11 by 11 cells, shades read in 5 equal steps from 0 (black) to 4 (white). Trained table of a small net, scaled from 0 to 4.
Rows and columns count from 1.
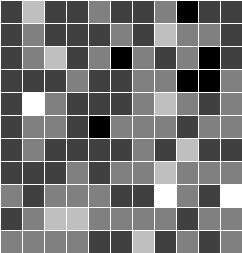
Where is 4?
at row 5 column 2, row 9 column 8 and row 9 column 11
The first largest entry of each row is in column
2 8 3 4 2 2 9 8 8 3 7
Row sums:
14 17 15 13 20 17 15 19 22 22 19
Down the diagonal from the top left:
1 2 3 2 1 2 2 3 2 2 2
